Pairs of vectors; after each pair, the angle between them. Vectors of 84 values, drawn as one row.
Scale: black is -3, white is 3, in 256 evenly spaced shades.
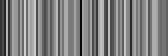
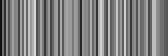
nearly parallel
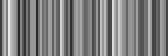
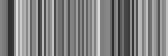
partly opposed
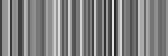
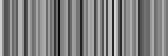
nearly opposite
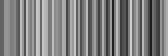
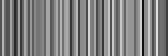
partly opposed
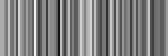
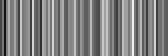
orthogonal
